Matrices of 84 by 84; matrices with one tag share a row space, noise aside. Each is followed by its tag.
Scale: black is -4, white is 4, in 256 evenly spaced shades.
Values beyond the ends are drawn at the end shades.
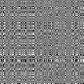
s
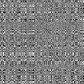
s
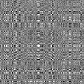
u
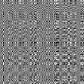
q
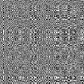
q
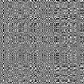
q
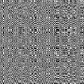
q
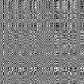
q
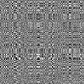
u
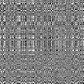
s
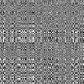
s
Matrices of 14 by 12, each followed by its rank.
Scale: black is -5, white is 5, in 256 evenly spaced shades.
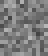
full rank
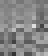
two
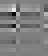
one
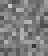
full rank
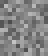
full rank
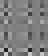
one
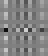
one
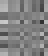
one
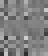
two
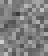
full rank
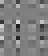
one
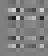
one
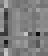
two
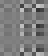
one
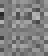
two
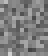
full rank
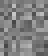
two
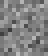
full rank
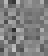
two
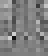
two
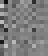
two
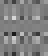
one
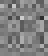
two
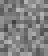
full rank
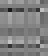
one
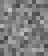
full rank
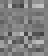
two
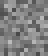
full rank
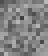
full rank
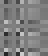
one
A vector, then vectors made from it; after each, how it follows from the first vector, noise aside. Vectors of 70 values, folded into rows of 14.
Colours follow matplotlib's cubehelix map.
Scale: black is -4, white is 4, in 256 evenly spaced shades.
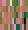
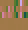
partly zeroed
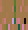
partly zeroed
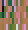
reversed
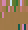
partly zeroed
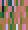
reversed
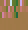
partly zeroed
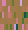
partly zeroed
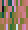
reversed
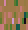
partly zeroed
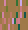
partly zeroed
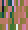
reversed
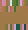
partly zeroed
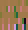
partly zeroed
